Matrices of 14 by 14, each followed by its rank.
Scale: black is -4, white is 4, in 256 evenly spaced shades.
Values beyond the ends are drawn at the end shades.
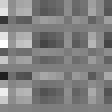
one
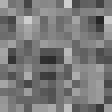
three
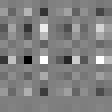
one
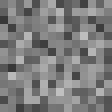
full rank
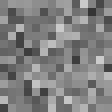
full rank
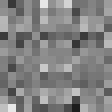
three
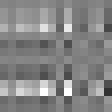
one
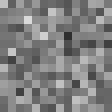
full rank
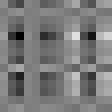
one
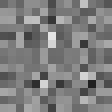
three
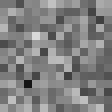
full rank
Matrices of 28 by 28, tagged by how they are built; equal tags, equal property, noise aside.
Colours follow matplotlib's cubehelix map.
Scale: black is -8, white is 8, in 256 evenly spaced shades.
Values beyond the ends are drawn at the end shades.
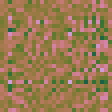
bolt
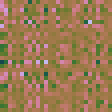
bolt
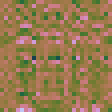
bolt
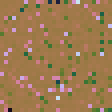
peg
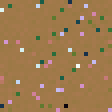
peg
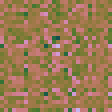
bolt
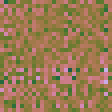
bolt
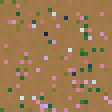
peg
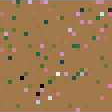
peg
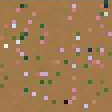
peg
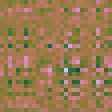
bolt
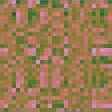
bolt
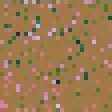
peg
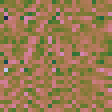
bolt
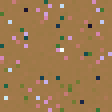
peg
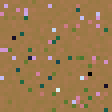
peg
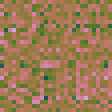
bolt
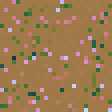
peg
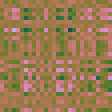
bolt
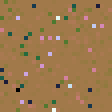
peg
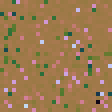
peg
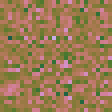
bolt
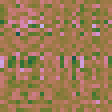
bolt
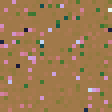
peg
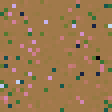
peg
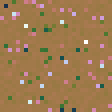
peg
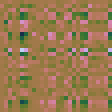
bolt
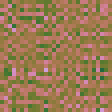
bolt
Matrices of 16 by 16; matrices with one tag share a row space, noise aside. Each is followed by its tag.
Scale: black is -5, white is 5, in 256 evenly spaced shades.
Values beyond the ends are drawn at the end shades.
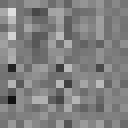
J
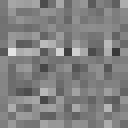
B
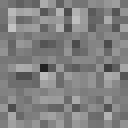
B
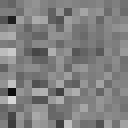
J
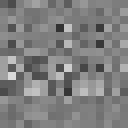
J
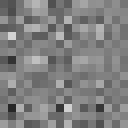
J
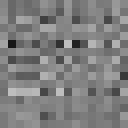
B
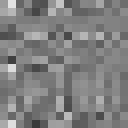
J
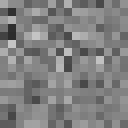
J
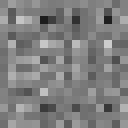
B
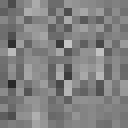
J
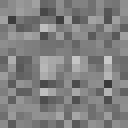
B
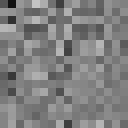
J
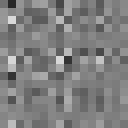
J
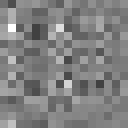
J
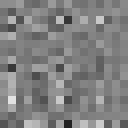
J
